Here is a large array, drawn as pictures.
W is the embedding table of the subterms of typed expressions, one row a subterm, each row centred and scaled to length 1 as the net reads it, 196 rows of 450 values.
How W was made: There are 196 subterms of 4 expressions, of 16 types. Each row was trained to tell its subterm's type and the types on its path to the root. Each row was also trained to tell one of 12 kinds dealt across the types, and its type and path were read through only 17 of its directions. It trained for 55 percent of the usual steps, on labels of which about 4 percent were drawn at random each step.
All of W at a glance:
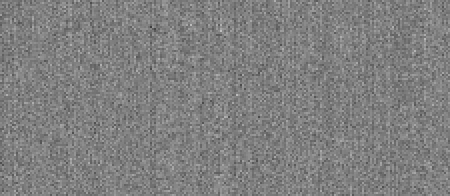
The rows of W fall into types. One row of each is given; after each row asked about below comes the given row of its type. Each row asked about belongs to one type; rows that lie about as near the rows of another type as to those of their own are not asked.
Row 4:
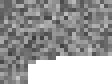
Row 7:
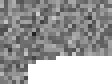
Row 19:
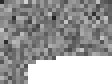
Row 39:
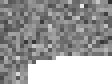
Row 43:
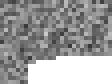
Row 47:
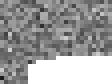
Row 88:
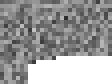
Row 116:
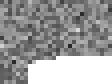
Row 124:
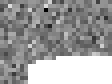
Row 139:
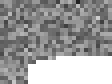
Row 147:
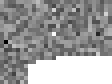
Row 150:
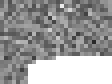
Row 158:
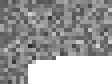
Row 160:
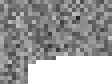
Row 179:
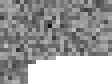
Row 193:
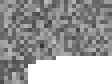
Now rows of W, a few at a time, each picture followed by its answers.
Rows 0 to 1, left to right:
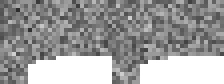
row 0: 39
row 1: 150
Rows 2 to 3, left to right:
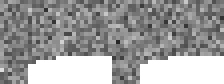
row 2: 193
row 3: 116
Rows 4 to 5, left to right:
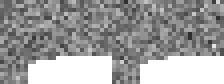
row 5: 124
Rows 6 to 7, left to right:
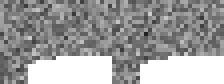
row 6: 116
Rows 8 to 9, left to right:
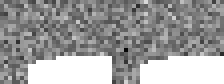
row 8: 19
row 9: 4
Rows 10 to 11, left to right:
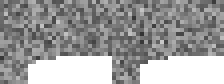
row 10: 39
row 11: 193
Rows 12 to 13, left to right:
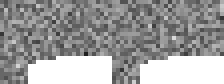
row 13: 116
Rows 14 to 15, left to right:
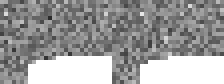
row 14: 39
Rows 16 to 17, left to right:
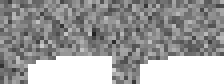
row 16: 4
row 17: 193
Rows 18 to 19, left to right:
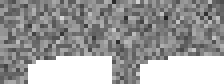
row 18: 160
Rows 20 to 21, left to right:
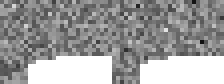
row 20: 39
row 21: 160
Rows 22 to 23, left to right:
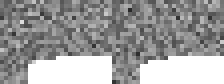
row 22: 4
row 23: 4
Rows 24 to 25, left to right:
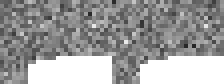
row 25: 47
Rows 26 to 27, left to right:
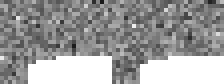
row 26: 4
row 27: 193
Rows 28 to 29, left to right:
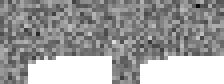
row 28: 43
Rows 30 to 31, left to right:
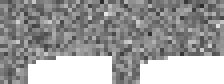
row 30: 4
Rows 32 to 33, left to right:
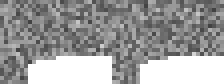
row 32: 19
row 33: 139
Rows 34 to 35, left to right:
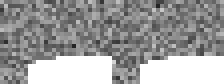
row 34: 47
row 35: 47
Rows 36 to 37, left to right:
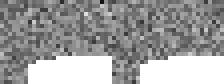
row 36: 4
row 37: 88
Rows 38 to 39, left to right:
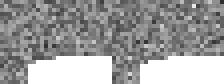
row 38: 47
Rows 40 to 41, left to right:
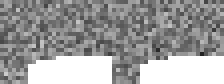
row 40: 47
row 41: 88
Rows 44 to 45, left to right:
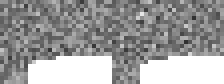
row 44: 160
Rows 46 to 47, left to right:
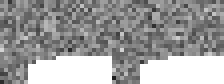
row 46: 158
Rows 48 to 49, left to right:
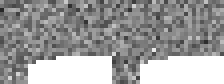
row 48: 39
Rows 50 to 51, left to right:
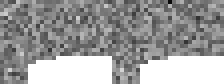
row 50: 88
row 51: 150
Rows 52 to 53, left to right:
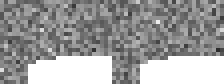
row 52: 7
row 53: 160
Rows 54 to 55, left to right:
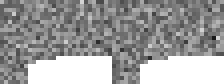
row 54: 39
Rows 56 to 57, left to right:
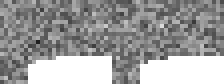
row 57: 4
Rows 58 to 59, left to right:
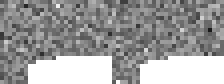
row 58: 116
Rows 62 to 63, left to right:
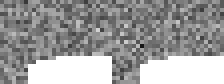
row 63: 39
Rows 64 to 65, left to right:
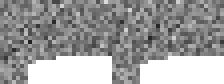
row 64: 139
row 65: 43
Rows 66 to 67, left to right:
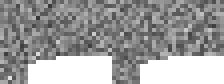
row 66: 160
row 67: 47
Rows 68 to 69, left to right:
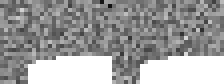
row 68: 139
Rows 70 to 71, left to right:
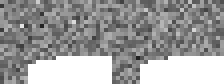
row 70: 179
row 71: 7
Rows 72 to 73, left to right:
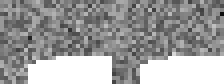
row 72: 147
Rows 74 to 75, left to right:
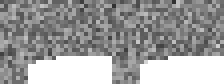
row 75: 43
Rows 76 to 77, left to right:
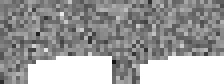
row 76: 150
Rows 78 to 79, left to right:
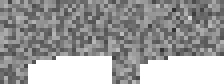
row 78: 116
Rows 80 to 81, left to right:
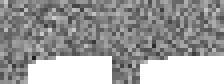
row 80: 179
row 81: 116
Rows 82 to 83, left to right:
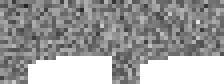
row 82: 139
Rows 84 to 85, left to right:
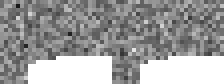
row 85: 88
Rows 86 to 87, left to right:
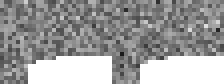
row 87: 124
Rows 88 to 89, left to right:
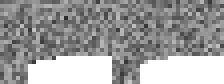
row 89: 193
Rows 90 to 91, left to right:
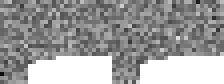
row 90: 39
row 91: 47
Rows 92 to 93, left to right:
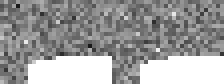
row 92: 124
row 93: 116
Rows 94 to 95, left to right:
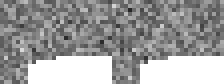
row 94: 88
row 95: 7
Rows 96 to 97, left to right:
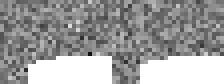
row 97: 124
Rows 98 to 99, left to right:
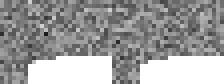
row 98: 193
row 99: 4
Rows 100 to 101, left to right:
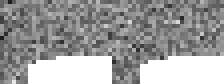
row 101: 7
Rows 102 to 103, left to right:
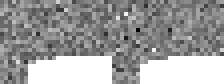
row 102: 43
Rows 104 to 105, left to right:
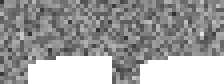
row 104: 160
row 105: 179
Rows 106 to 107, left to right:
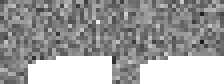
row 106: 47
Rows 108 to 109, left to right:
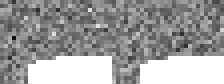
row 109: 43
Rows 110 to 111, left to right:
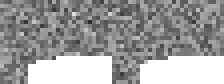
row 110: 193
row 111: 160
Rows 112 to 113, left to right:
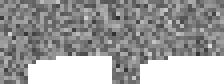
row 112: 19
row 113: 147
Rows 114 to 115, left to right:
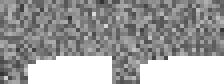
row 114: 7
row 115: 19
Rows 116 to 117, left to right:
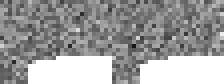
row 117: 179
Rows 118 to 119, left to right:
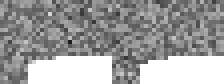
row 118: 124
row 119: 147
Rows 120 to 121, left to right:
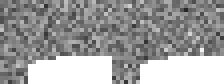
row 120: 160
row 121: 19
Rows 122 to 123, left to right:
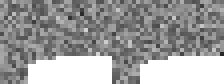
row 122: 160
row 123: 116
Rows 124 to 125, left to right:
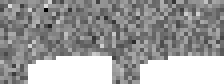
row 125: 139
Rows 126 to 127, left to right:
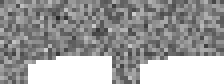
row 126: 43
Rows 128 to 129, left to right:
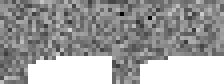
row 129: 193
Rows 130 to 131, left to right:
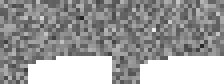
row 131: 160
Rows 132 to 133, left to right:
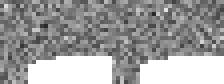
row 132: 160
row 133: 150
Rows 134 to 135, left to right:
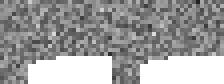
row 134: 116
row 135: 116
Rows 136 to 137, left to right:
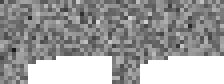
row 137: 4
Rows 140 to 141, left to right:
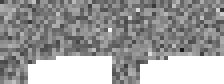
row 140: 88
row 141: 158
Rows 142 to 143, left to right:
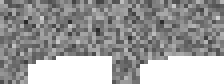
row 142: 193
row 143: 19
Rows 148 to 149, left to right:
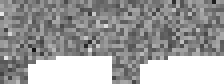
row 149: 139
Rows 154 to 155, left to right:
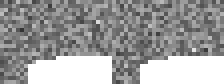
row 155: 193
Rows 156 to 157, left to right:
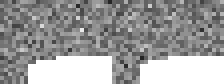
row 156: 158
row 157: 150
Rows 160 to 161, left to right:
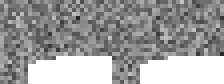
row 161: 47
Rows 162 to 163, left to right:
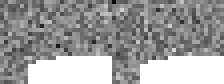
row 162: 4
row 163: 88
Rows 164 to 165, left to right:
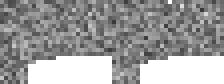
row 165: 43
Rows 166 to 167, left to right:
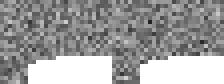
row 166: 7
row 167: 19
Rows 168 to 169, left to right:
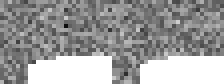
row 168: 147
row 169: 19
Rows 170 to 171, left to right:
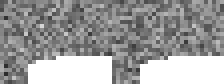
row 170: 19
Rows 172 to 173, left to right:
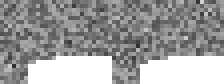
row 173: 47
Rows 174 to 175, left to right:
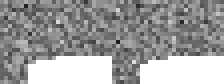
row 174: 124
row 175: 147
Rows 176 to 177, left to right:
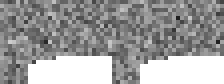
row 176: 19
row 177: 88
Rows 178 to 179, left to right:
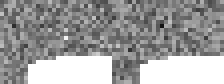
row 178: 19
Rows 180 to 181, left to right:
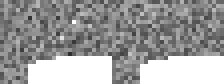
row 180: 43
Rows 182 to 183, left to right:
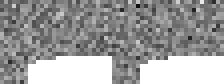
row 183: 139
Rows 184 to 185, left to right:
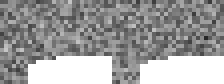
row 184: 193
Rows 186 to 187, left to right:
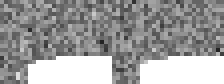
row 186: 47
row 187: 124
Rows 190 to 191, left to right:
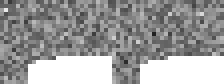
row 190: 39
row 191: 43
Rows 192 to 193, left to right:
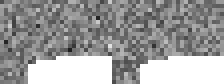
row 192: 116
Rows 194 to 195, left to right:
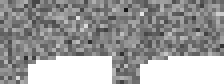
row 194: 179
